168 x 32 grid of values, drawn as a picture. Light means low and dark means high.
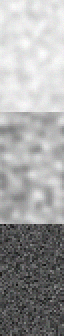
It is made of 3 by 1 panels. Panel 1,1: very low, blotchy, faint in contrast. Panel 2,1: low, blotchy. Panel 3,1: high, fine-grained.
